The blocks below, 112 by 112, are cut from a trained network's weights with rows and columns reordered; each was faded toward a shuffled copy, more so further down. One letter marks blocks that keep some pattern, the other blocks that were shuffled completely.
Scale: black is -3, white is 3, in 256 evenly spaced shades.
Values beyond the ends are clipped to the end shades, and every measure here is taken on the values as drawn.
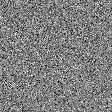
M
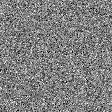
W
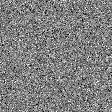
M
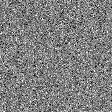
M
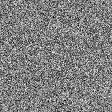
W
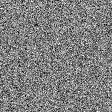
W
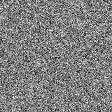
M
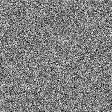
W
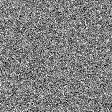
M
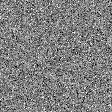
M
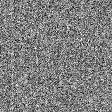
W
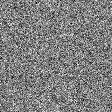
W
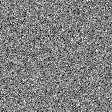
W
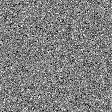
M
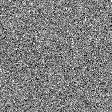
W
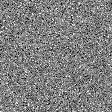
M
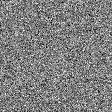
W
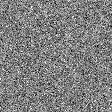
W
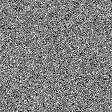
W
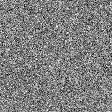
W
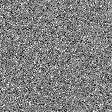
W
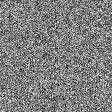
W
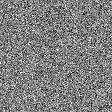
M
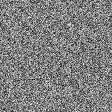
M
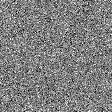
W
